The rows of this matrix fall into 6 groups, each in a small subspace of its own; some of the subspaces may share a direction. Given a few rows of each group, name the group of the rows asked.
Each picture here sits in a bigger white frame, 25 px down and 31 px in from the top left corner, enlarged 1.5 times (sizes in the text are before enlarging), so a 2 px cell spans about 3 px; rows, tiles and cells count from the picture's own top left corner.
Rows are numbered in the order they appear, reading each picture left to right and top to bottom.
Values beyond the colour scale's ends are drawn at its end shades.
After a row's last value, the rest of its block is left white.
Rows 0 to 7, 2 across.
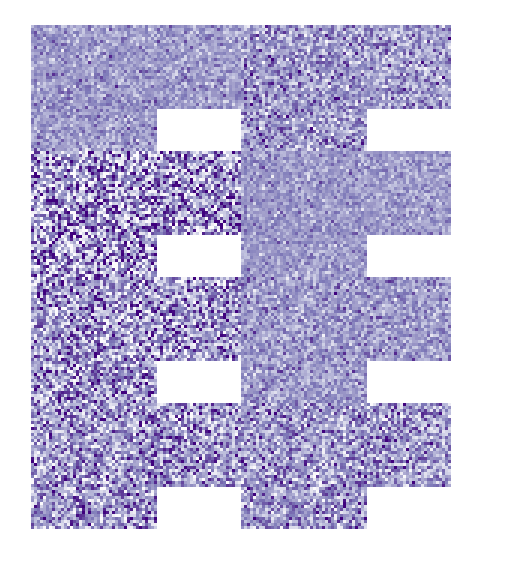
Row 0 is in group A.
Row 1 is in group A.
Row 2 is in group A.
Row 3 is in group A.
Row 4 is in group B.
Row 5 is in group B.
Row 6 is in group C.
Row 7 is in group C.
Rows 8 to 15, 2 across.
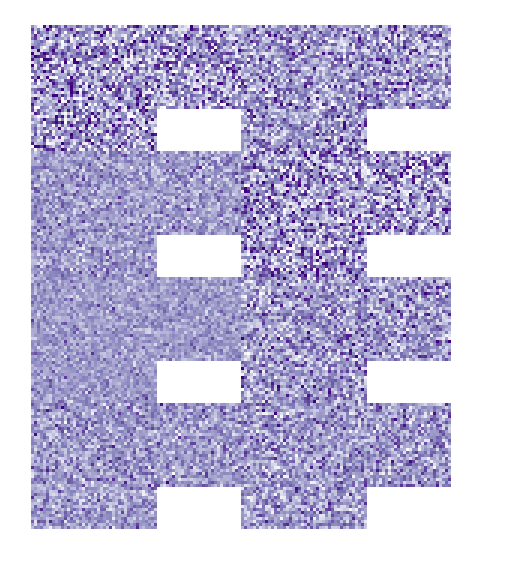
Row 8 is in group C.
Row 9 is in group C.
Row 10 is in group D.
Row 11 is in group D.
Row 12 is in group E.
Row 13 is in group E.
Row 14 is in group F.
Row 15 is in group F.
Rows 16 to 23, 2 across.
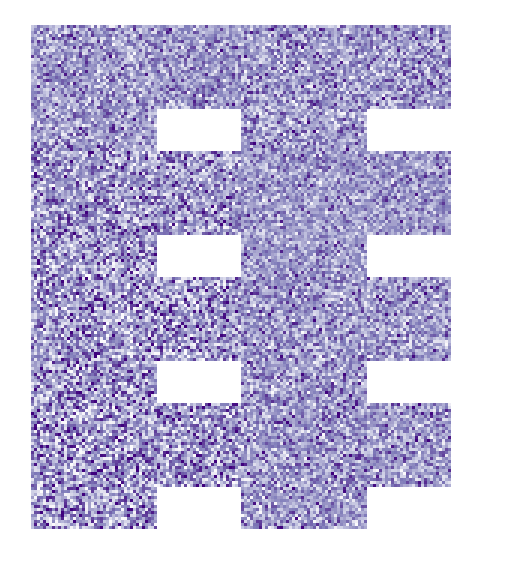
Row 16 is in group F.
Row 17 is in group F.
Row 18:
A
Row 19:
A
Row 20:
B
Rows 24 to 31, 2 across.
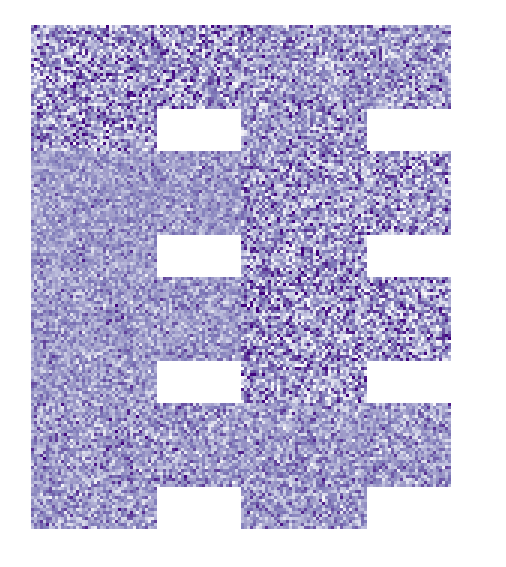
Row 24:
D
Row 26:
D
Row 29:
E
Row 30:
B
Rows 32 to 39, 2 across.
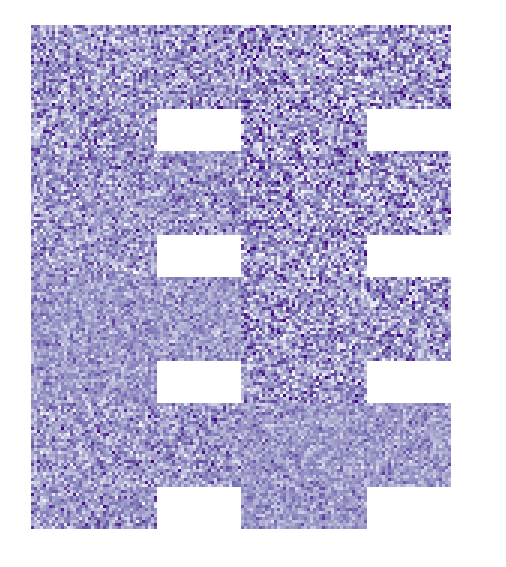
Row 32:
F
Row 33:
E
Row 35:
E
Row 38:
A
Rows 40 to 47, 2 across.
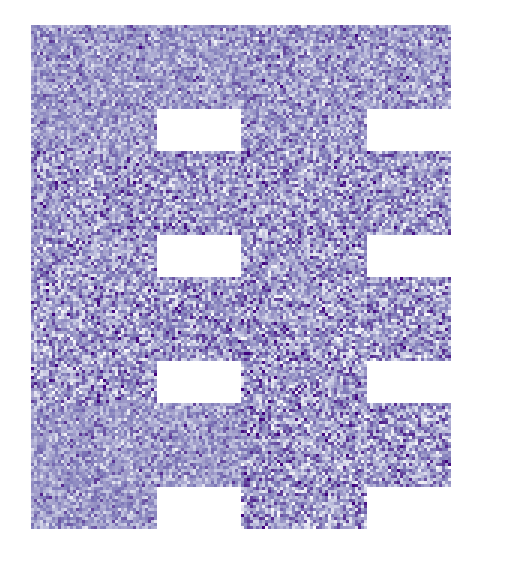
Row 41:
A
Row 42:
B
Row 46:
B
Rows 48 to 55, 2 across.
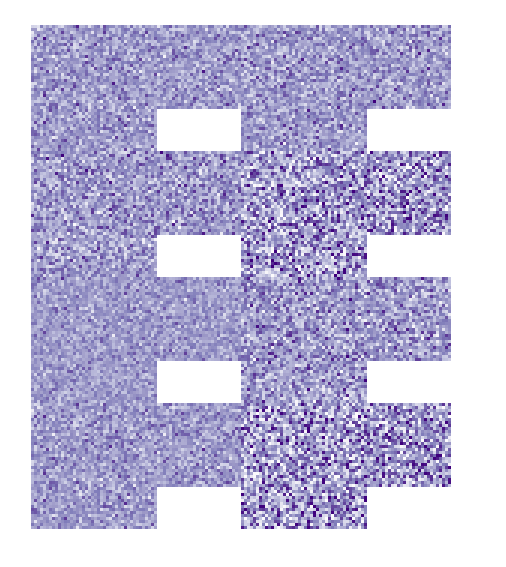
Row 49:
D
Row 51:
C
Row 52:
B
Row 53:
A
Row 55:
A
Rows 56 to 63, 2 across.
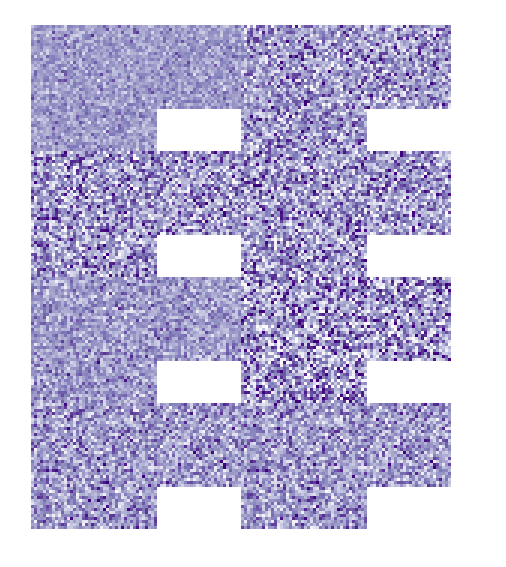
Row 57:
B
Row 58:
F
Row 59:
C
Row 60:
C
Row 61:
A
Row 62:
F
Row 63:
F
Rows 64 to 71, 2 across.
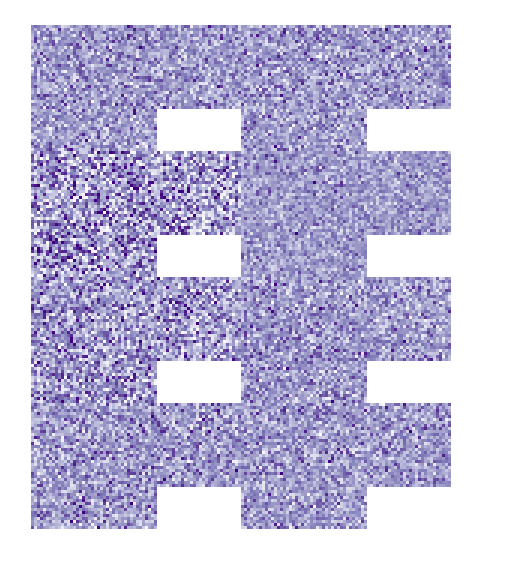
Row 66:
F
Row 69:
A
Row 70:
D
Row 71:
A
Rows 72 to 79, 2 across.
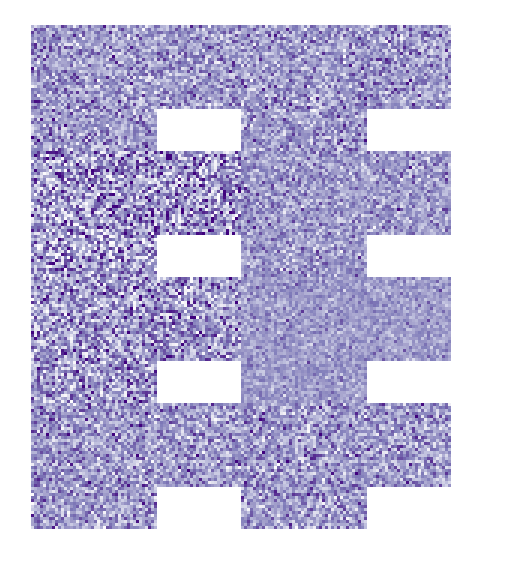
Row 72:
E
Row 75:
D
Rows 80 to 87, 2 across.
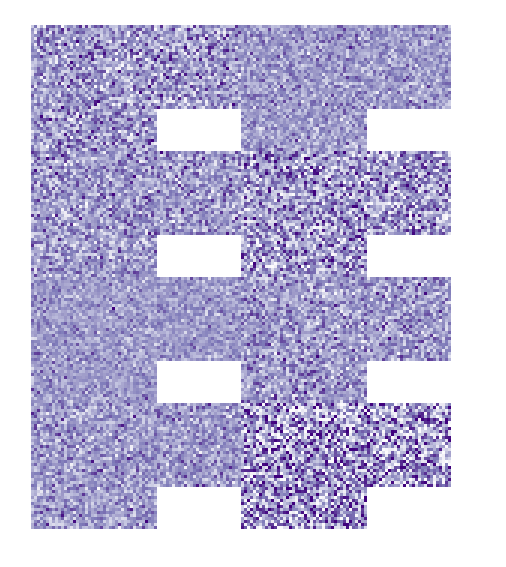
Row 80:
B
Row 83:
C
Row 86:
D
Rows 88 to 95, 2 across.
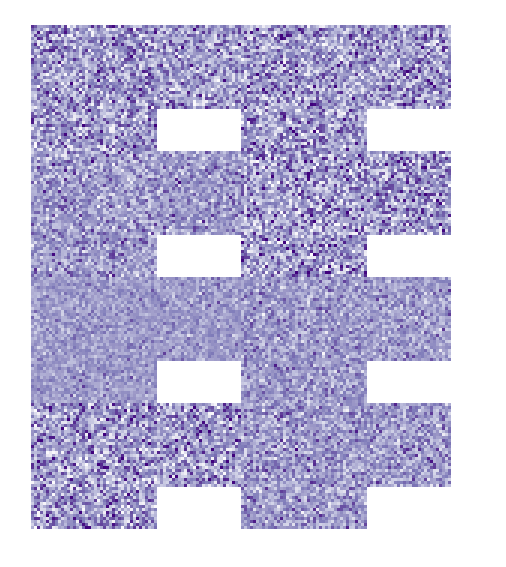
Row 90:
F
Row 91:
A
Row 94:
A
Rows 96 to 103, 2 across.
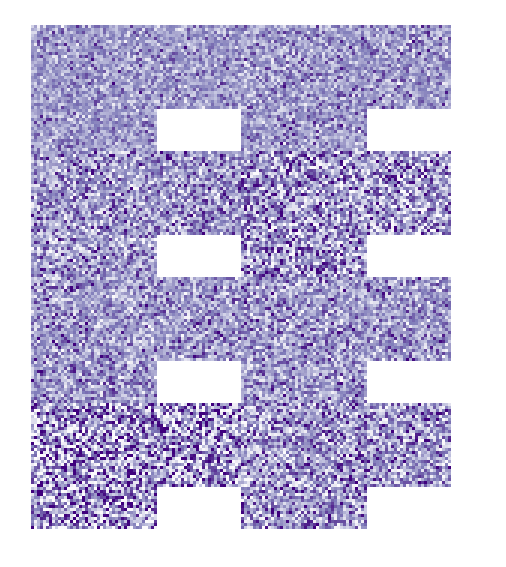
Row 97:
D
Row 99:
C
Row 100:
F
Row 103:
E
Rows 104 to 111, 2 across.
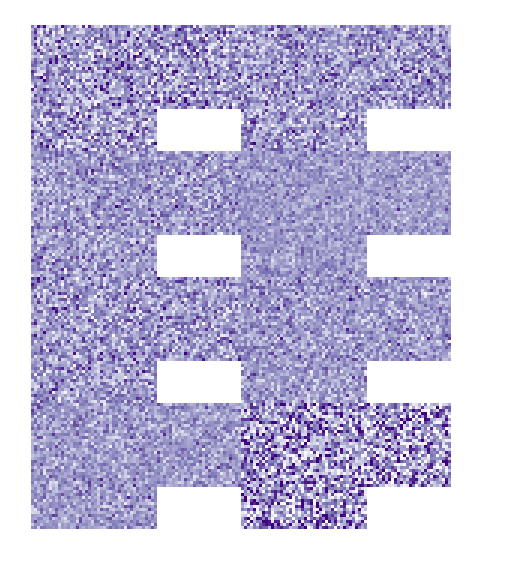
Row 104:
B
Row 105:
F
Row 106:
F
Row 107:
D
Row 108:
B
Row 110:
B
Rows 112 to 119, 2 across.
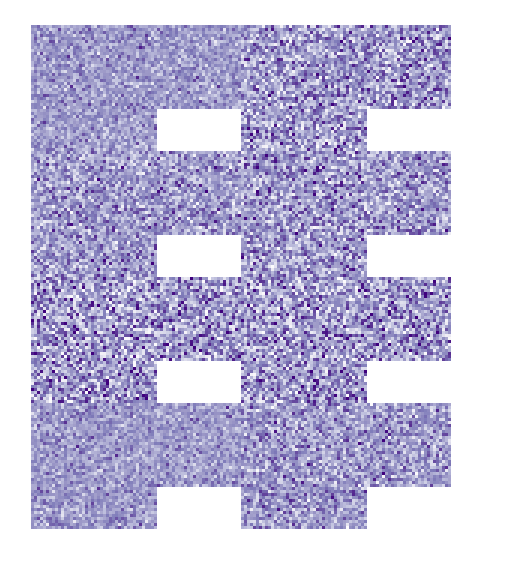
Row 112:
E
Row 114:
A
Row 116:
E
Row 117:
E
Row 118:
D
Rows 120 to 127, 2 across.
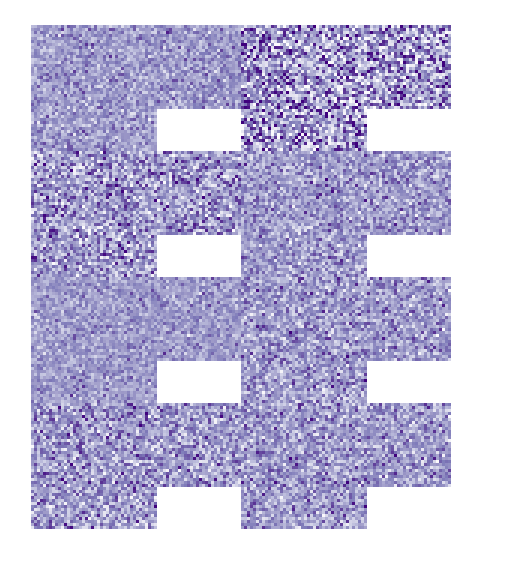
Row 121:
E
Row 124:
D
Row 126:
E
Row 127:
A
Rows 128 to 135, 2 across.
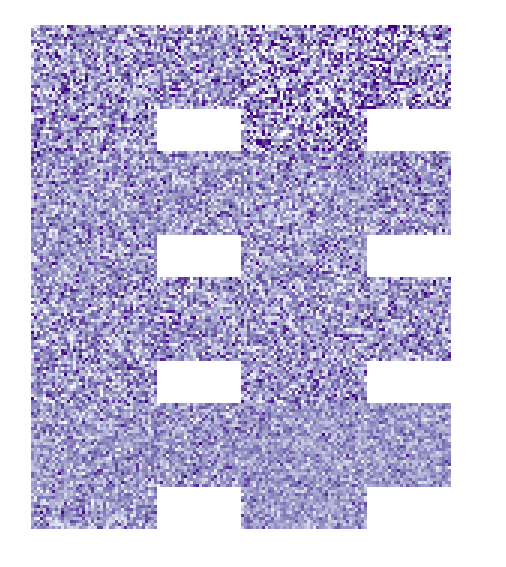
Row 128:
F
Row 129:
C
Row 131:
A
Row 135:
E
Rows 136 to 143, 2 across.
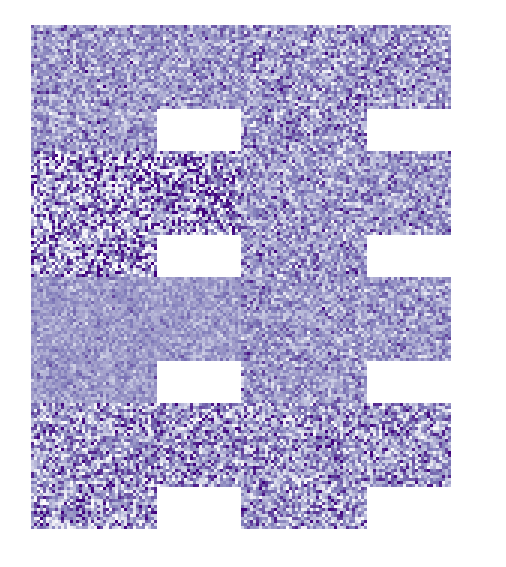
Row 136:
F
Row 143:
B
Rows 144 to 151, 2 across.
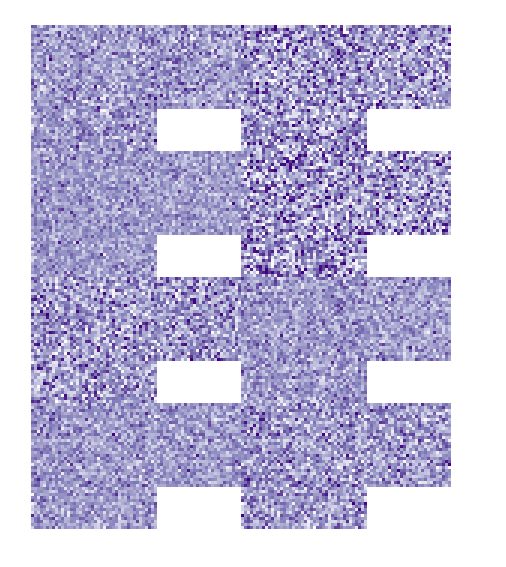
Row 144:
C
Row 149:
F
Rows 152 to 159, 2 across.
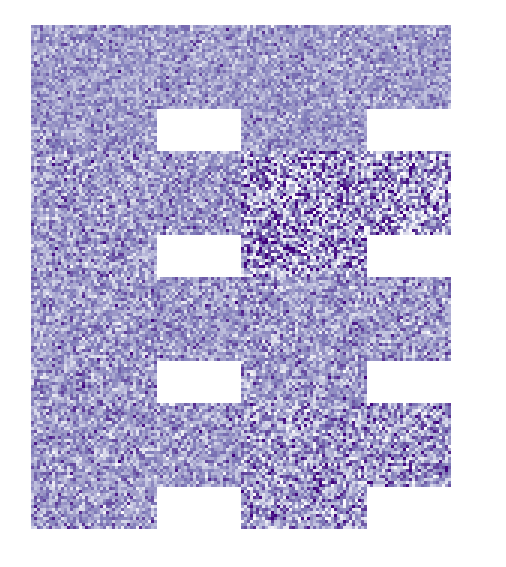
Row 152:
C
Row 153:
B
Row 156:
C
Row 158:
A
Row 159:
C
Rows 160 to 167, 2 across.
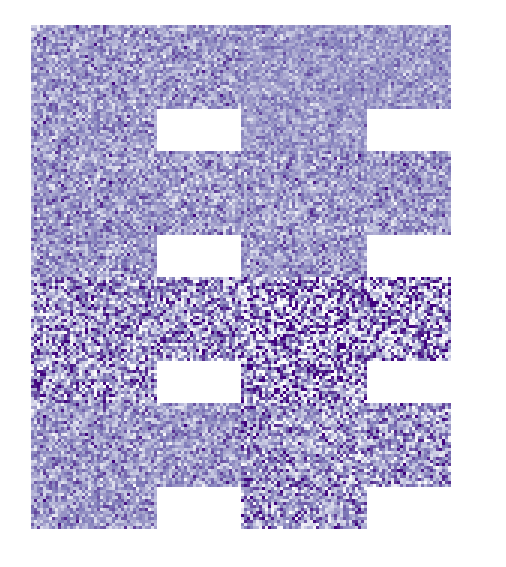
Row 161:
F
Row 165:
D
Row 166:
B
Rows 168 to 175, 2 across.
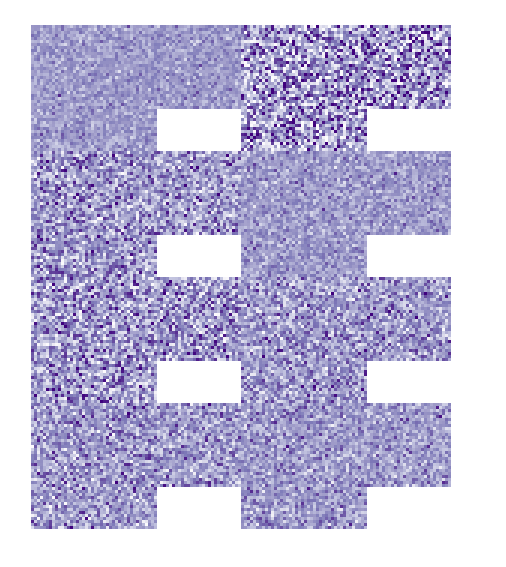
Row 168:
D
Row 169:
D
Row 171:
B
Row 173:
A
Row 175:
D
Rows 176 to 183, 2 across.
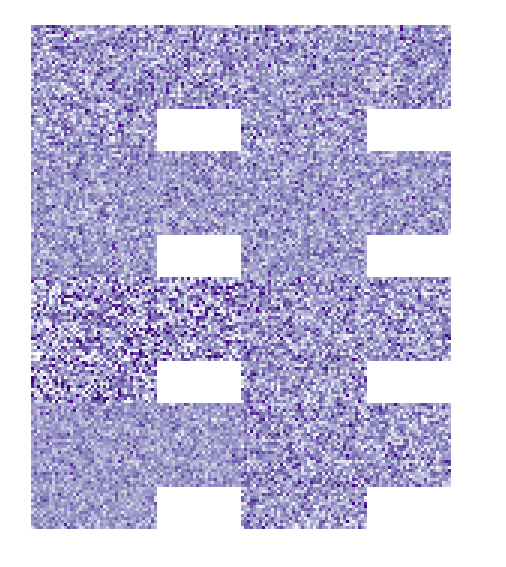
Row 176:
F
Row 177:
C
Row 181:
E
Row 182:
A
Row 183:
A
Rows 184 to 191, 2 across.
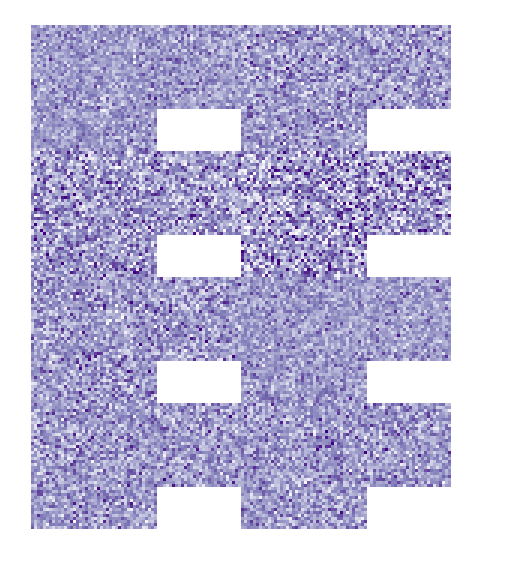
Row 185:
D
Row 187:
E
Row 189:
D
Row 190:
D
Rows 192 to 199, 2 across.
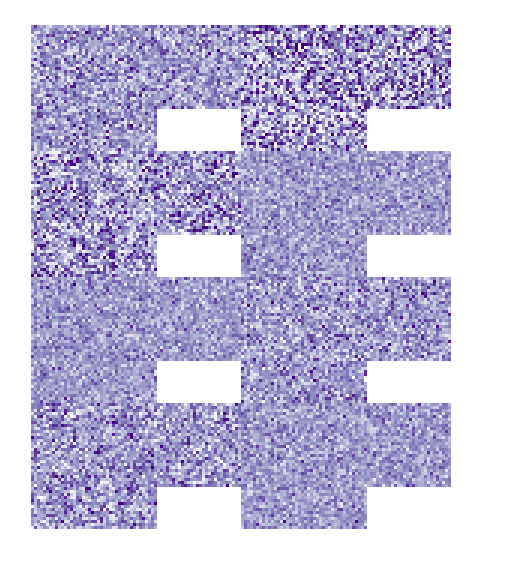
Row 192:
D
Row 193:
F
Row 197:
A
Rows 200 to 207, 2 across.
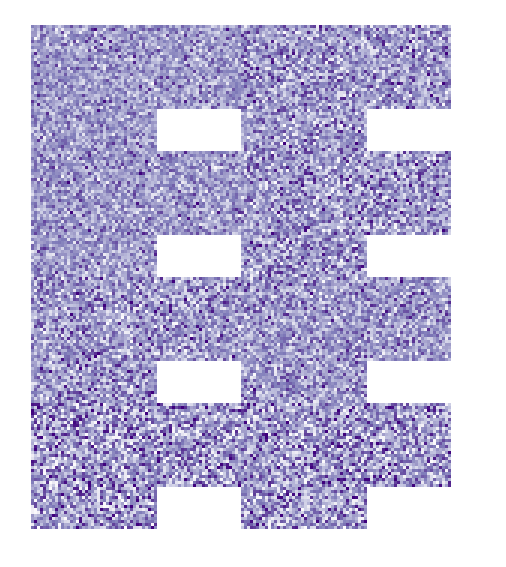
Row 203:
B
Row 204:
B
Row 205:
C
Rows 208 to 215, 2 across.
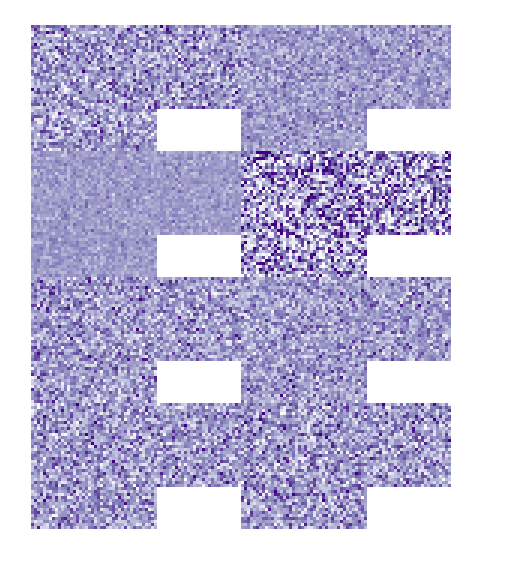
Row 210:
F
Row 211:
F
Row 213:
D
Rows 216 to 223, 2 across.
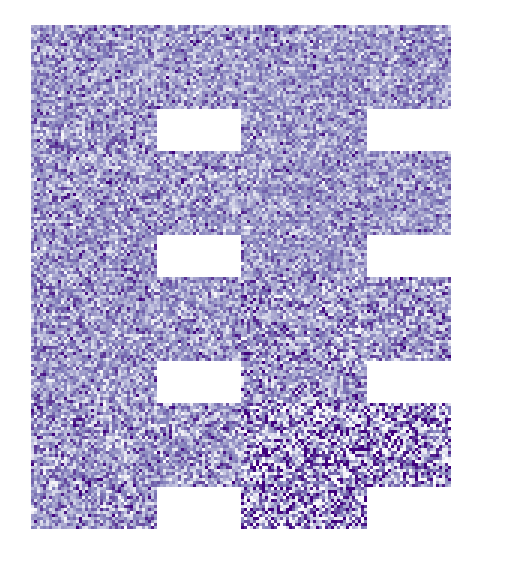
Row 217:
C
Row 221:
E
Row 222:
B
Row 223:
A
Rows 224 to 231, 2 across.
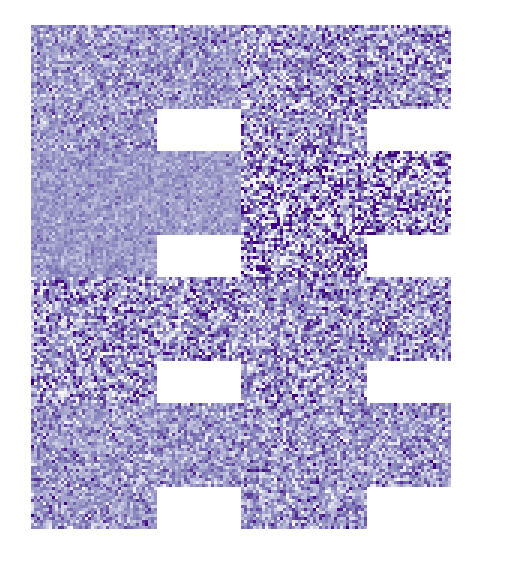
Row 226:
D
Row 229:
F
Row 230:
E
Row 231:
F
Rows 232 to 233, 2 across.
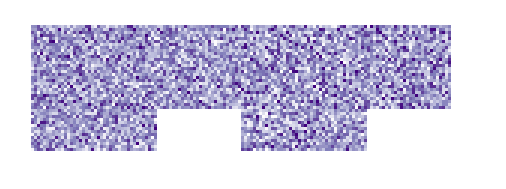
